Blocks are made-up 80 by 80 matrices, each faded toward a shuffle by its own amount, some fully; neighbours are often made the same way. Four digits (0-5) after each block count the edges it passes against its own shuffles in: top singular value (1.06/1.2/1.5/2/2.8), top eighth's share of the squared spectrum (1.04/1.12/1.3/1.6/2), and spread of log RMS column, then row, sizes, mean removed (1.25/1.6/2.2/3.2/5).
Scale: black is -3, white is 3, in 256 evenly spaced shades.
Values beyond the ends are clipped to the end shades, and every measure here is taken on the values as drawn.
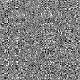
4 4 3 2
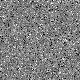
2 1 0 0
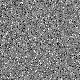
1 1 0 0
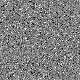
2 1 0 0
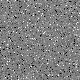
1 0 0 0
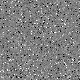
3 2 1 1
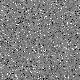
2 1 0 0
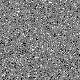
2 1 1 0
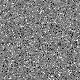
2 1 0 0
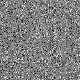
3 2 1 0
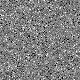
1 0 0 0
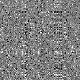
4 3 2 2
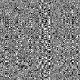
4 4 3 2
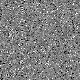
3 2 1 0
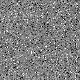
3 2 1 0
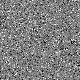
1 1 0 0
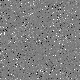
1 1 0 0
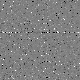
3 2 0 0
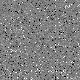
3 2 1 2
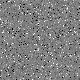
1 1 0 0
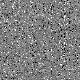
1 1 2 0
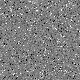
0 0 0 0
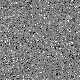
0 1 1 0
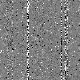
3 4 3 0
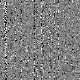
2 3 3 0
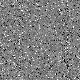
1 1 1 0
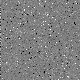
2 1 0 0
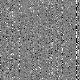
3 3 3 0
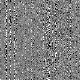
2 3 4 0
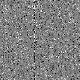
3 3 2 0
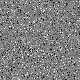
1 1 0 0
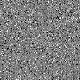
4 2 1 1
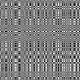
5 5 5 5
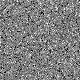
1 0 0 0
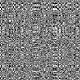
5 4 3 3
